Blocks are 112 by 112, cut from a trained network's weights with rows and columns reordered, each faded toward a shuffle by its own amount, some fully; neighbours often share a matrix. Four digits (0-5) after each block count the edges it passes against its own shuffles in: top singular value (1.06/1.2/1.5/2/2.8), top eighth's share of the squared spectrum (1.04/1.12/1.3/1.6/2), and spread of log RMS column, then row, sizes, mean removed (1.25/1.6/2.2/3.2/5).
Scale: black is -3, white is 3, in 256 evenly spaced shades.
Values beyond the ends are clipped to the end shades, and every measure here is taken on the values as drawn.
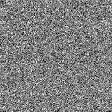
3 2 0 1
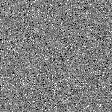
2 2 0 1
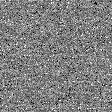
1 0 0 0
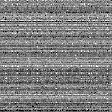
5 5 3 4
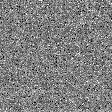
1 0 0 0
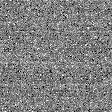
2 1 0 0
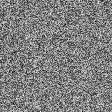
3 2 0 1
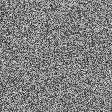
0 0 0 0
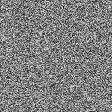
3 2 0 1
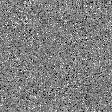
2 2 0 0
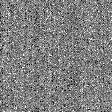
3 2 0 1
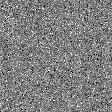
1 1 0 0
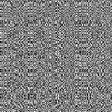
5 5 4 3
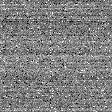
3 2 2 1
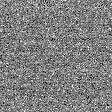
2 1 0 0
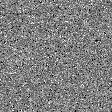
0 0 0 0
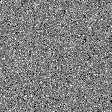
0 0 0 0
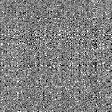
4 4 1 3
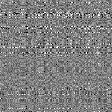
4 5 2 4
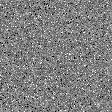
0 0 0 0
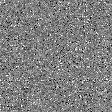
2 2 0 1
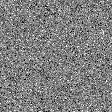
1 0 0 0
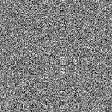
4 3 2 1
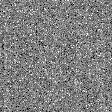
2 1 0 1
